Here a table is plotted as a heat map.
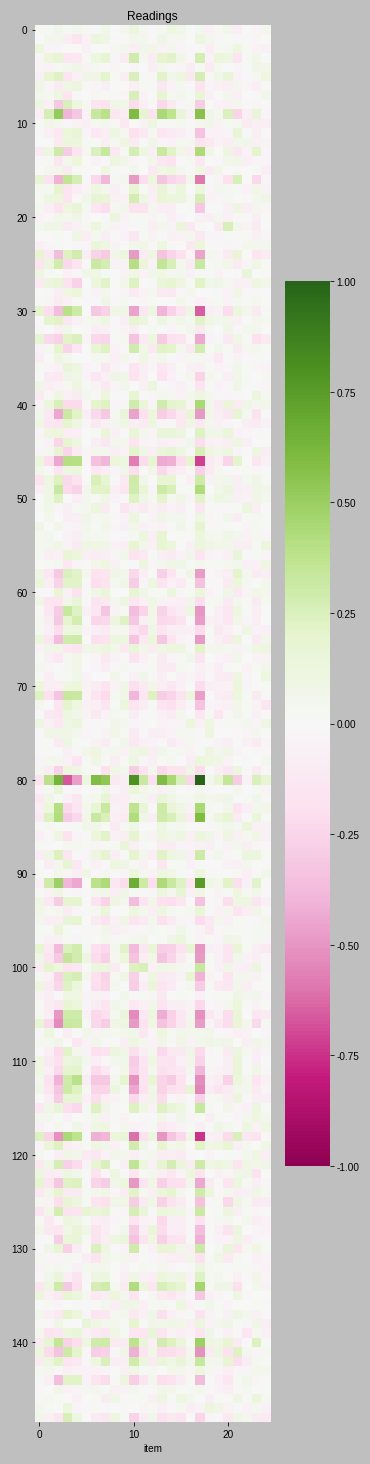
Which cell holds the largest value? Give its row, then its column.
80, 17
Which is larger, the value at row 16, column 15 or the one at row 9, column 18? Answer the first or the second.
the second
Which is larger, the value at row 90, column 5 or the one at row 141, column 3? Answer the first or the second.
the second
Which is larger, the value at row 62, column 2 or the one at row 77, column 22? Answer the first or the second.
the second
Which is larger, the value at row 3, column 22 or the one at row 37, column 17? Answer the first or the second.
the first
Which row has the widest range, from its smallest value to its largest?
80
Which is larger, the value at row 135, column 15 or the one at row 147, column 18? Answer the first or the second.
the second
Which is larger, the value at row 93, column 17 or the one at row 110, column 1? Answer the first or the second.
the second
